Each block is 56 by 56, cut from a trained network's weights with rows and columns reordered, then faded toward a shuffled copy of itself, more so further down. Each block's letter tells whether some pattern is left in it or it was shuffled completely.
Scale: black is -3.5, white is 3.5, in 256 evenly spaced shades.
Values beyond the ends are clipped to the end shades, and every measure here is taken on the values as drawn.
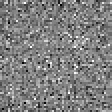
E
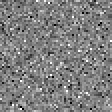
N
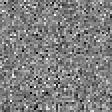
E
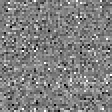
E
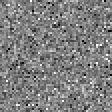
N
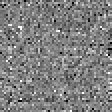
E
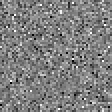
N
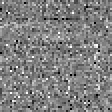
E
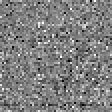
E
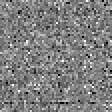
E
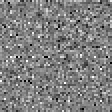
E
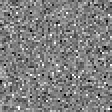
N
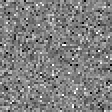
N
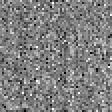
E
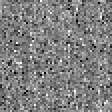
E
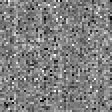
E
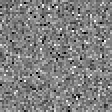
N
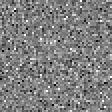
N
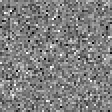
N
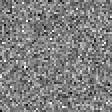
N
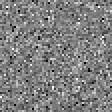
N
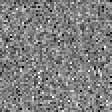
N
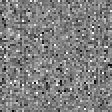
E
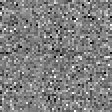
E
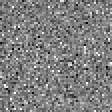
N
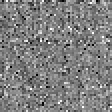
E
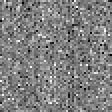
E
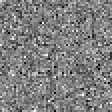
E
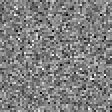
E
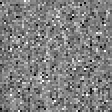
E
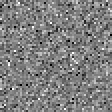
N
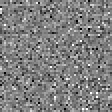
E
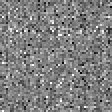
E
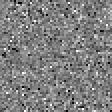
N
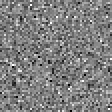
N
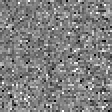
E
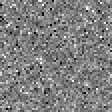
N
